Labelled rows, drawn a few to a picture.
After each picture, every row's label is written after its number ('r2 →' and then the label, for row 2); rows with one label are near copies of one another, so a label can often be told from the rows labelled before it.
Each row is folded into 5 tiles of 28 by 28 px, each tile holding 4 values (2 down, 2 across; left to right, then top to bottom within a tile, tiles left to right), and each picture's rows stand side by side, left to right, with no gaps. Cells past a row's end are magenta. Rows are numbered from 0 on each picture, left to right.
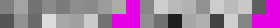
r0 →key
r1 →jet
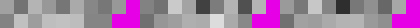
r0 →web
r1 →web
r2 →web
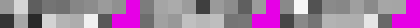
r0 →key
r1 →web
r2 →key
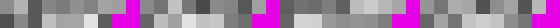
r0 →key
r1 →web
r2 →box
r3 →web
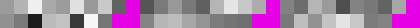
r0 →jet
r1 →box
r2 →web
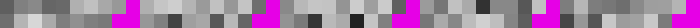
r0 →box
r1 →jet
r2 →jet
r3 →web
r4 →key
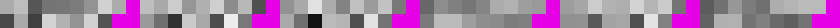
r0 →key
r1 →jet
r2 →jet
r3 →box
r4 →jet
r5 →box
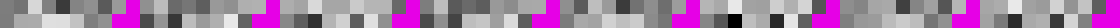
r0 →web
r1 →key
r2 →jet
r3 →key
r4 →web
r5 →jet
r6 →web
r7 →jet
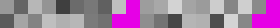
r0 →web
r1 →jet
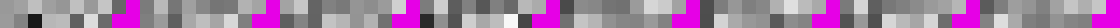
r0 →jet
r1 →key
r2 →key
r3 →key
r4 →box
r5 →box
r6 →key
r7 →box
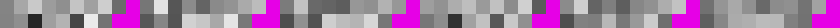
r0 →jet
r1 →key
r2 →key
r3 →jet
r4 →key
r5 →web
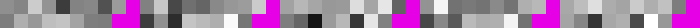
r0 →web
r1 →key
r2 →jet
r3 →key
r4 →jet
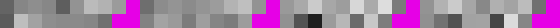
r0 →box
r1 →box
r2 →jet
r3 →jet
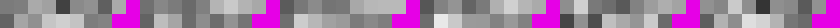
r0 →web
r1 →box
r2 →box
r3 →box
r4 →key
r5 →web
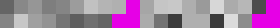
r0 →box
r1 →jet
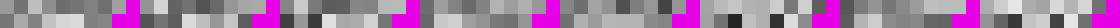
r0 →web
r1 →key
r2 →key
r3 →box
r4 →web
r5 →jet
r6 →box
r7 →jet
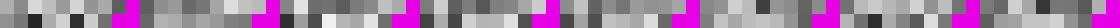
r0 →jet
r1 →box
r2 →key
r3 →key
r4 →key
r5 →web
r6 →jet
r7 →web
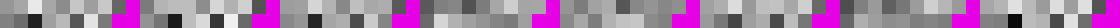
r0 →jet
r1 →jet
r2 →jet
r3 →box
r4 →web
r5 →jet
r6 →box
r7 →jet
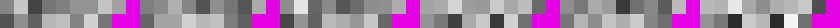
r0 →key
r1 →web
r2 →key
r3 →jet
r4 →web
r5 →jet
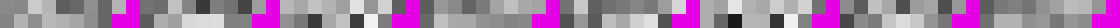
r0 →web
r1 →web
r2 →jet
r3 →box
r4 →key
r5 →jet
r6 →web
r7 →box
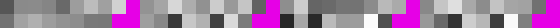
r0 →box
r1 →jet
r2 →key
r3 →jet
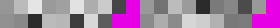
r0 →jet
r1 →web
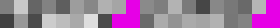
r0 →key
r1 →web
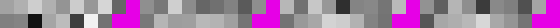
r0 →jet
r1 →web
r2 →web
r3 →web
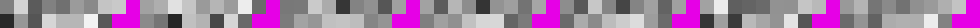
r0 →key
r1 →jet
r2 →web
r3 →web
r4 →web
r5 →key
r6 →key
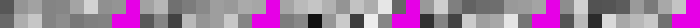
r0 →box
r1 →key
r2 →jet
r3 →key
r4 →key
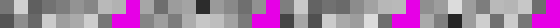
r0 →key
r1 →web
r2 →key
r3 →jet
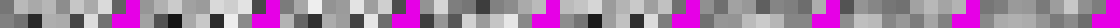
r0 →jet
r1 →jet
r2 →jet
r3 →key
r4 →jet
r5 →web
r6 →box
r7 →box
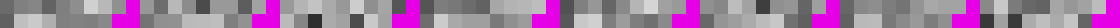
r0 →box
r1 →web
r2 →jet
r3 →box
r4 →box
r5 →web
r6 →box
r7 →key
